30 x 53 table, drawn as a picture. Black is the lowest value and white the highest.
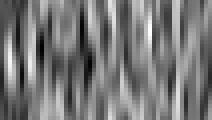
On average the colour sits 50% of the way up the scale. The grain runs up and down. The values follow a bell shape. The ninth with the lowest average is the centre. No overall slope runs across the table.
